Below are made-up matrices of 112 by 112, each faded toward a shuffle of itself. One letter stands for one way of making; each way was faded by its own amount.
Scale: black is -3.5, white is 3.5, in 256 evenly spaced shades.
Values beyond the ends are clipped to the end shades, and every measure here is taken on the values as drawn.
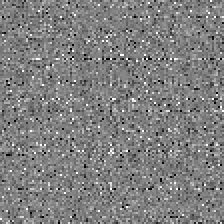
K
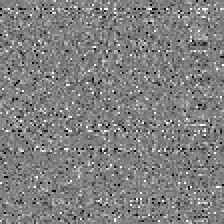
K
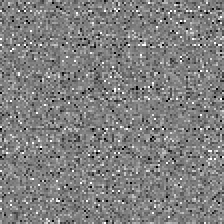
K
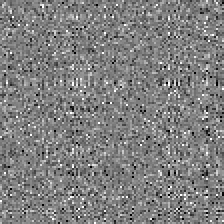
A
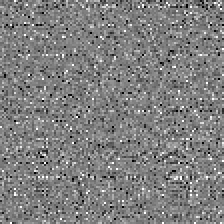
K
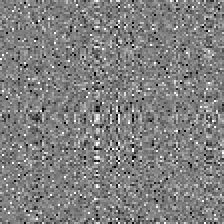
A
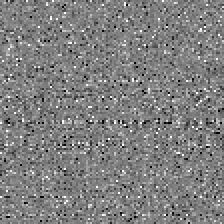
K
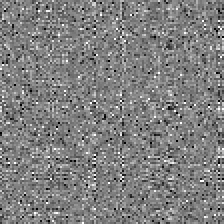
A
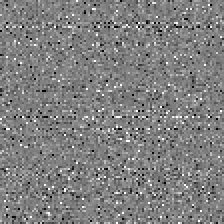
K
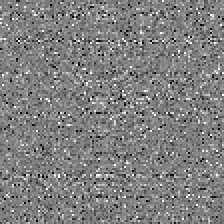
K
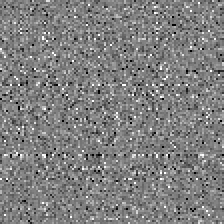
K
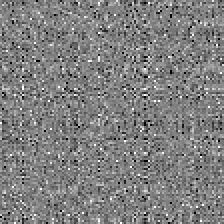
A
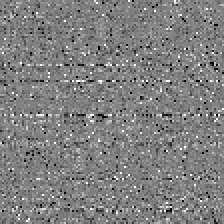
K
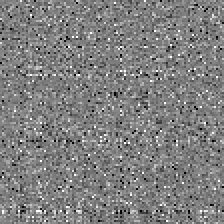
K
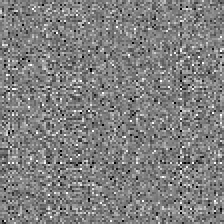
A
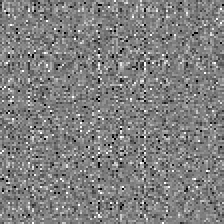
A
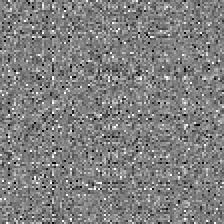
A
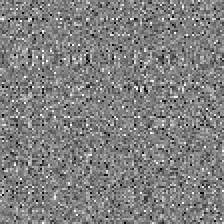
A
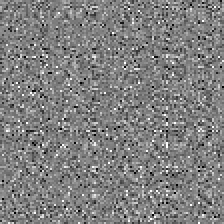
A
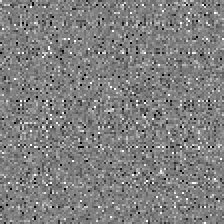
K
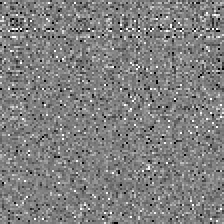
K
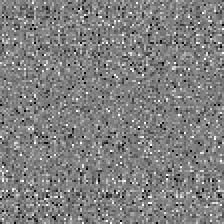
K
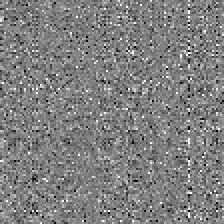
A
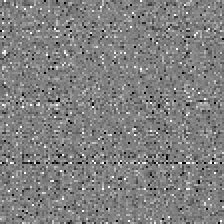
K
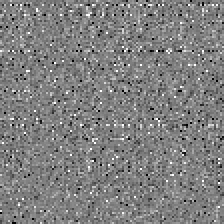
K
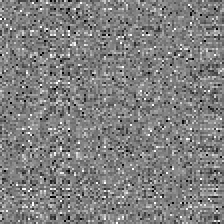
A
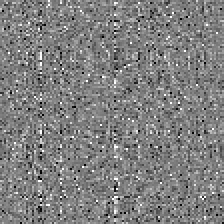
A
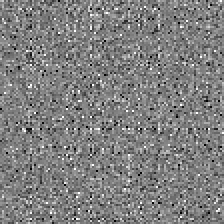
A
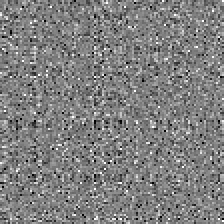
A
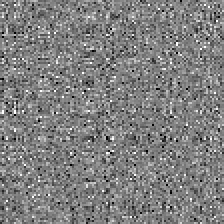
A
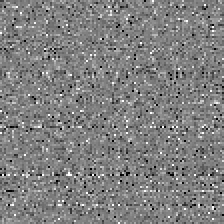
K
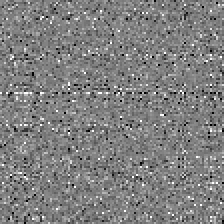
K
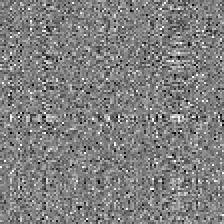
A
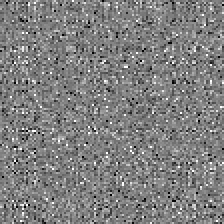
A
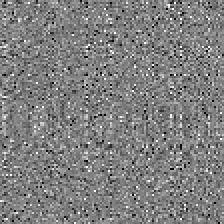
A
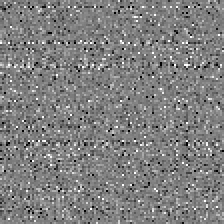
K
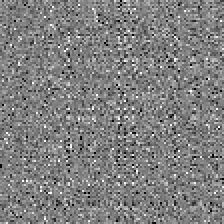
A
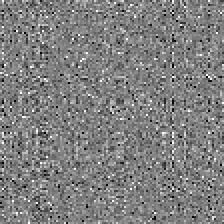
A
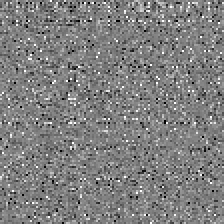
K
